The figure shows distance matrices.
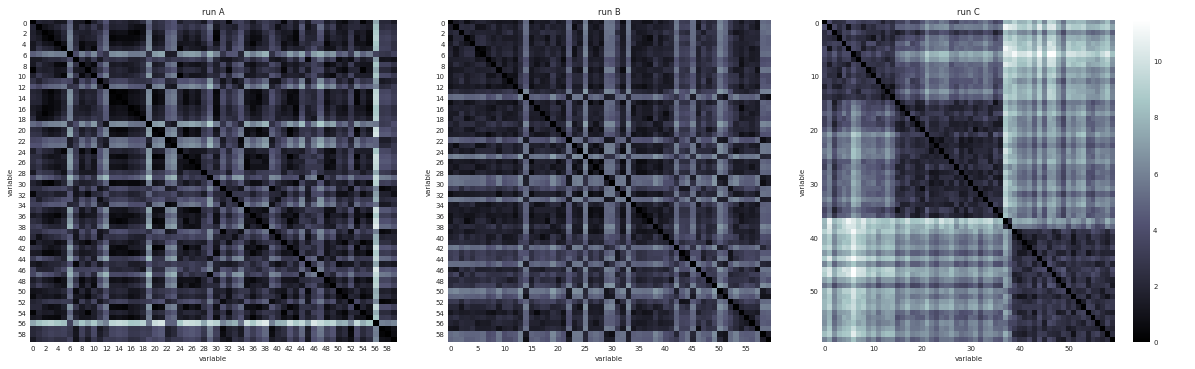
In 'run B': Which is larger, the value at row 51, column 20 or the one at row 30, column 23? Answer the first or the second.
the second
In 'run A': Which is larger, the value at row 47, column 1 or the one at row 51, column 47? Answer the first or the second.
the first
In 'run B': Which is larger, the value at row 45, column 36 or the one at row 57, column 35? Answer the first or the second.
the first
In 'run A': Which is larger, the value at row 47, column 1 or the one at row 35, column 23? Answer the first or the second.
the second
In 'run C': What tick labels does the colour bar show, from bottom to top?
0, 2, 4, 6, 8, 10
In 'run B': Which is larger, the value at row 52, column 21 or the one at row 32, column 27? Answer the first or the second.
the first
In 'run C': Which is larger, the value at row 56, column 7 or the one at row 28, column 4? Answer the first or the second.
the first
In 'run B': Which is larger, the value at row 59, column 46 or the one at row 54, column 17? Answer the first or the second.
the first
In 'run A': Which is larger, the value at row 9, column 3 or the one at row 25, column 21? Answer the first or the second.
the first
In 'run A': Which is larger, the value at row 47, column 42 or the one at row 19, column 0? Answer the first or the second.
the second
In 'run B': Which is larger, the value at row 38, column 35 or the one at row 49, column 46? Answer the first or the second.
the second
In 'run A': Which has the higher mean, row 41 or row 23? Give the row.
23
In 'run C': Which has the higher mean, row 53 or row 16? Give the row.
53
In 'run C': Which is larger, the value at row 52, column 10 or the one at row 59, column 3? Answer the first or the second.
the first
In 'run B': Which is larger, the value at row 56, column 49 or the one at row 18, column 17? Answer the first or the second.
the first
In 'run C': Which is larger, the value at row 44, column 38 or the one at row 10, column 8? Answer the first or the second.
the first
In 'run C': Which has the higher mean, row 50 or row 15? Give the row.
50
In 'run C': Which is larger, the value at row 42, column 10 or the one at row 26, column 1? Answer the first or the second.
the first
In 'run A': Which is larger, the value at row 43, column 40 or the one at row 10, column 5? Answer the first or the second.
the first
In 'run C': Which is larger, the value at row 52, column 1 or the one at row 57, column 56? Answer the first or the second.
the first
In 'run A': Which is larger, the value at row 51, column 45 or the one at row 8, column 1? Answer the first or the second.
the second
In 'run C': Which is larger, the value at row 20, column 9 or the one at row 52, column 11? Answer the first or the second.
the second
